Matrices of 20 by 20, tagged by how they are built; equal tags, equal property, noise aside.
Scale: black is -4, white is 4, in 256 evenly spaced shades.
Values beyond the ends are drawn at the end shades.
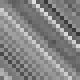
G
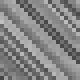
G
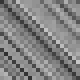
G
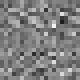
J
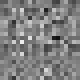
J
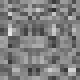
J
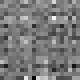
J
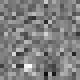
J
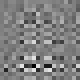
J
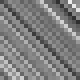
G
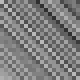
G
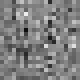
J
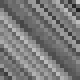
G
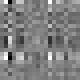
J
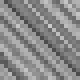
G
